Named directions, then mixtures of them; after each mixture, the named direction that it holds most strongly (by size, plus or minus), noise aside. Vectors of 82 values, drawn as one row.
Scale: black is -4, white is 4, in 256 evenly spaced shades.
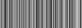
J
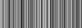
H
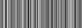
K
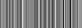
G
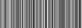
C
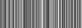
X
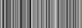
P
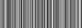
C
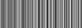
G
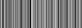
P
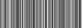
C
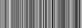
C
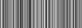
P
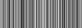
H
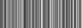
X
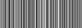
H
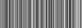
J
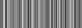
K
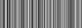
K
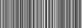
C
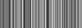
X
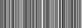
X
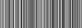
H
